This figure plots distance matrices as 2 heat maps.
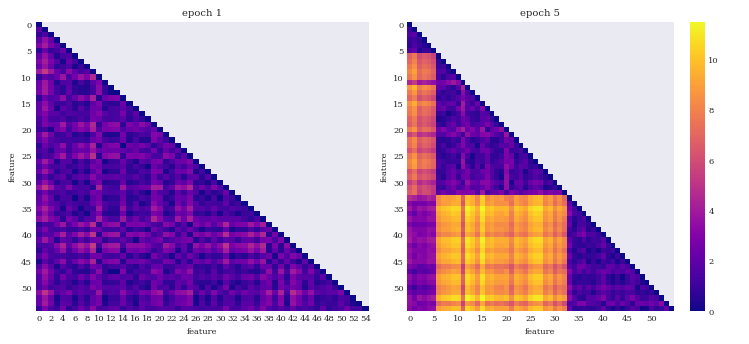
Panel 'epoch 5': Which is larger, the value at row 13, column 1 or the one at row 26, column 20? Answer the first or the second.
the first
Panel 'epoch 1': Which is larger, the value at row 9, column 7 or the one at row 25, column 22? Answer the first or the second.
the second
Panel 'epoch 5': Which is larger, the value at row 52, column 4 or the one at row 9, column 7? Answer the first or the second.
the first
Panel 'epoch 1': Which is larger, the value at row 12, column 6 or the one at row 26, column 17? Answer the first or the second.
the second
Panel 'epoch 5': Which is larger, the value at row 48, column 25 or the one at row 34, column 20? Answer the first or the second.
the first
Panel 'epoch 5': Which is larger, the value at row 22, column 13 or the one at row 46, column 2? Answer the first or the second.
the second
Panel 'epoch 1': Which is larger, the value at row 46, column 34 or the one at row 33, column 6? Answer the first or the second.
the first
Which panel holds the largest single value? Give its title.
epoch 5
